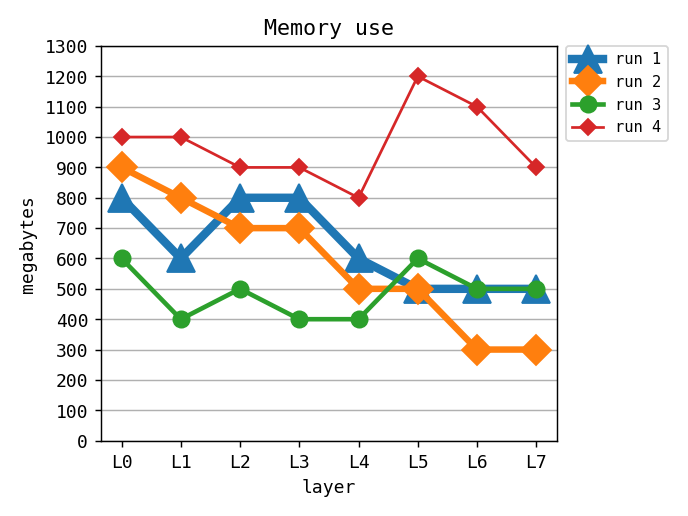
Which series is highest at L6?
run 4
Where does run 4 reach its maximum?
L5
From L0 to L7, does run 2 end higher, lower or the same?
lower
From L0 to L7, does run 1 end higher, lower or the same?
lower
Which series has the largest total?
run 4
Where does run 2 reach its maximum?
L0
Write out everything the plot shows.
Title: Memory use
x-axis: layer, ticks L0 L1 L2 L3 L4 L5 L6 L7
y-axis: megabytes, ticks 0 100 200 300 400 500 600 700 800 900 1000 1100 1200 1300
Legend: run 1, run 2, run 3, run 4
Values:
run 1: 800 600 800 800 600 500 500 500
run 2: 900 800 700 700 500 500 300 300
run 3: 600 400 500 400 400 600 500 500
run 4: 1000 1000 900 900 800 1200 1100 900
